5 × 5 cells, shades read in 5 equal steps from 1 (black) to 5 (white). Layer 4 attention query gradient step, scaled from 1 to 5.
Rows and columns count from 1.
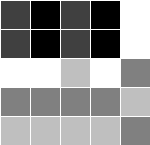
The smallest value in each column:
2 1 2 1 3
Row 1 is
2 1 2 1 5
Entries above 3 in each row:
1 1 4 1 4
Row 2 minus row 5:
-2 -3 -2 -3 2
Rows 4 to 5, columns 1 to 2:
3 3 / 4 4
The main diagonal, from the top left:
2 1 4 3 3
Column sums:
16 14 15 14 20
